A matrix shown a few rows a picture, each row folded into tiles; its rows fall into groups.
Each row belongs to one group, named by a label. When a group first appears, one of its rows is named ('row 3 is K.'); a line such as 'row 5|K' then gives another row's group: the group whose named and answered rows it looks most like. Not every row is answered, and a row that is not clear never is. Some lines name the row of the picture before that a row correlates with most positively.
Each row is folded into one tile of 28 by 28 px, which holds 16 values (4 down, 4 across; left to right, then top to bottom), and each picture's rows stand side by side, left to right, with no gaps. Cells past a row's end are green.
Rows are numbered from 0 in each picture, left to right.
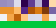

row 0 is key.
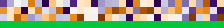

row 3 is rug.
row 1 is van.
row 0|key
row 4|van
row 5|van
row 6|van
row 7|van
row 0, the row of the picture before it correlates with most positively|0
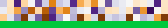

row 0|van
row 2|van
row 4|key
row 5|rug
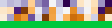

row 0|rug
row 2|key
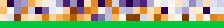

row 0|rug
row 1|rug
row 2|key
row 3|van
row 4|rug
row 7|rug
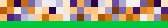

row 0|van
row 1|key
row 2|van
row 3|key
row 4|key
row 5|van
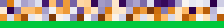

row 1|van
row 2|van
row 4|rug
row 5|key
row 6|key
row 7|van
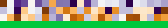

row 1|key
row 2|key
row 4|rug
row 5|rug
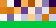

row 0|van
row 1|rug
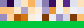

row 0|key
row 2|key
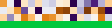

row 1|rug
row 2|van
